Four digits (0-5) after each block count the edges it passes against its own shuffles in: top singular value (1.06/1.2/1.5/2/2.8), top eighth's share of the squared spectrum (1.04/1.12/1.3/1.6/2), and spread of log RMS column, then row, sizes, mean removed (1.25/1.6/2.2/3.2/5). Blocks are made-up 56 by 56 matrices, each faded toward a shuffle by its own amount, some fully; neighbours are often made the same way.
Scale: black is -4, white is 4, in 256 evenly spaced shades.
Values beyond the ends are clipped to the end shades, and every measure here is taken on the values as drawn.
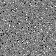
0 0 0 0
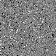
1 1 0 0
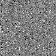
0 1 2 0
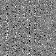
2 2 2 0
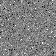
0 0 0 0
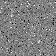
0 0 0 0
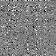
2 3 3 3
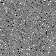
0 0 0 0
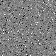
0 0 0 0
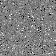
1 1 0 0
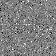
0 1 1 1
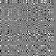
4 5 3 3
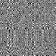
4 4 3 2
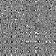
4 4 2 2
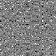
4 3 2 2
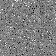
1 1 0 0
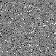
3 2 1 0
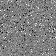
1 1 0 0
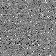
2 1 0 0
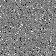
1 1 0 0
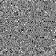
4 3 1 1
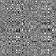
4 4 2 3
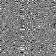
4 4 2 2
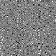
3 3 1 1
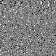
3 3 1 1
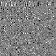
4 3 1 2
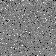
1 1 0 0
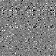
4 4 1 2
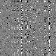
4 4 3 1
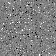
1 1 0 0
